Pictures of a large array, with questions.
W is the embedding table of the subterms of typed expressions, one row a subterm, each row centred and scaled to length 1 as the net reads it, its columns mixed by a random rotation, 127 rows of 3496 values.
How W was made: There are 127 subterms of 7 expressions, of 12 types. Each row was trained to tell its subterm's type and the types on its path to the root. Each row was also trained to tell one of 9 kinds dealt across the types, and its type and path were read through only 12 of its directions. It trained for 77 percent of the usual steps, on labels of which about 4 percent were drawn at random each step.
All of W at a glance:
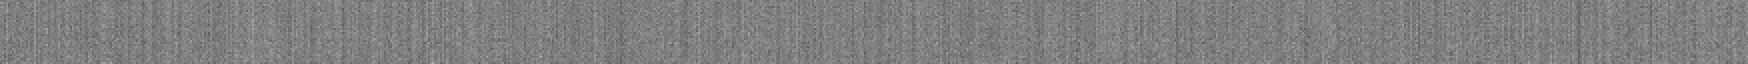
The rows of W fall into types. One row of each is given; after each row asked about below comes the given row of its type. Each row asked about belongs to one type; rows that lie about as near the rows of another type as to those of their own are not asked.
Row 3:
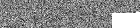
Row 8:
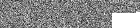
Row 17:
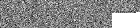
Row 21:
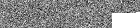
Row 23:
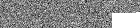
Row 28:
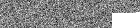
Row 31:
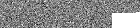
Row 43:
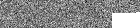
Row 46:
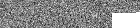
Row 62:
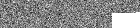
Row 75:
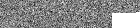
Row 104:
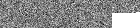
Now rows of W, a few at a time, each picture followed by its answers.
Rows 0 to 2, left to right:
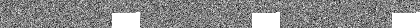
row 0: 23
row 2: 8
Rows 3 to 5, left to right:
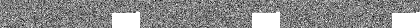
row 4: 46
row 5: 21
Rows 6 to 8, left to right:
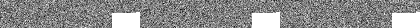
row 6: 21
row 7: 28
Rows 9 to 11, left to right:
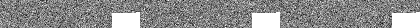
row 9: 21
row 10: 31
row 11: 21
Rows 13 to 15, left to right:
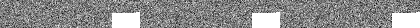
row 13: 8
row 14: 46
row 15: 104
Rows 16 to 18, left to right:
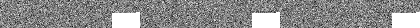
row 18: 75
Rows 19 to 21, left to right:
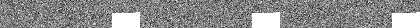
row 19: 62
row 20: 62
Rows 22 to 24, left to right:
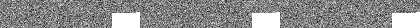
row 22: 21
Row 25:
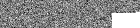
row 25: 3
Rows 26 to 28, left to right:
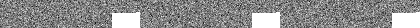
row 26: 8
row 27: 62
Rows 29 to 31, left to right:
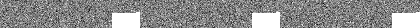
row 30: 3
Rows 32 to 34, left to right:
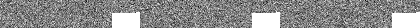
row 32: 43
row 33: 17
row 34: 43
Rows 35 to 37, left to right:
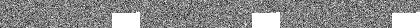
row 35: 17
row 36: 21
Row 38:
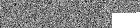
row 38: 23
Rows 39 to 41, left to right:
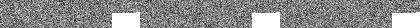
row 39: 8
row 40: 3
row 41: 3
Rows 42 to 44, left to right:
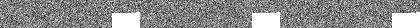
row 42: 104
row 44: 3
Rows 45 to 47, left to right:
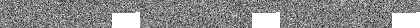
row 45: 8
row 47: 23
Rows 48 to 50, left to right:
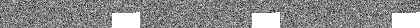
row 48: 62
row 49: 21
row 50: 62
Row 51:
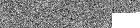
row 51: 43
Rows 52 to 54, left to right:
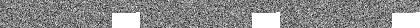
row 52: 17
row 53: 17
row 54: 28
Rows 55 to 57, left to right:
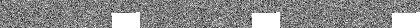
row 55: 21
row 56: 43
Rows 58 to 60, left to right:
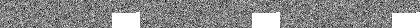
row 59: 31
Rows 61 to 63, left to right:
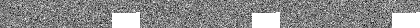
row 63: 23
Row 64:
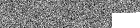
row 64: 43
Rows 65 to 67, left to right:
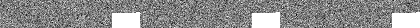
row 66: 62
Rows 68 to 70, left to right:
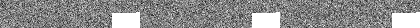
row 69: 62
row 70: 43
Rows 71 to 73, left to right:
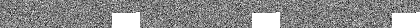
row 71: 21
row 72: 62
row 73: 43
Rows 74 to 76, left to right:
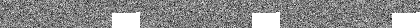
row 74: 46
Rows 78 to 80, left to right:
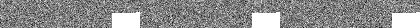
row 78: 31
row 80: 31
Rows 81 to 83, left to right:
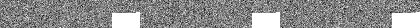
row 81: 8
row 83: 31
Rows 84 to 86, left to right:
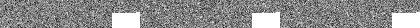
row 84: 46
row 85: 31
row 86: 46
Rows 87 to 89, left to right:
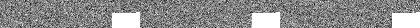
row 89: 43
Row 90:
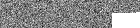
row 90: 23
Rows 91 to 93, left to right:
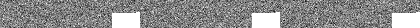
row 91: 43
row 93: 31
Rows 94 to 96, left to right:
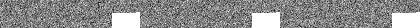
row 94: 23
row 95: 21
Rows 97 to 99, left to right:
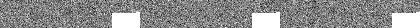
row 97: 8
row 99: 62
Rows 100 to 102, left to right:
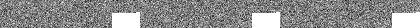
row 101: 8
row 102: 43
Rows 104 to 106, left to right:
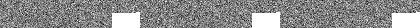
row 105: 3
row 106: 3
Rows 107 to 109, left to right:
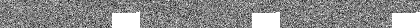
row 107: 46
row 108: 62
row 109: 8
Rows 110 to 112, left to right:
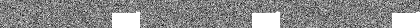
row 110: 46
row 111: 3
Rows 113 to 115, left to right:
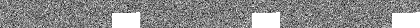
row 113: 104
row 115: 104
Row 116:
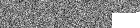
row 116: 28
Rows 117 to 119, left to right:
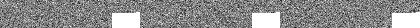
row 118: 46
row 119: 17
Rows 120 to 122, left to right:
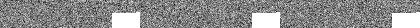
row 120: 8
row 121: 28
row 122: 31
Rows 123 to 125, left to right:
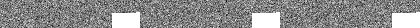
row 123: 3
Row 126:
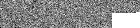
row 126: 17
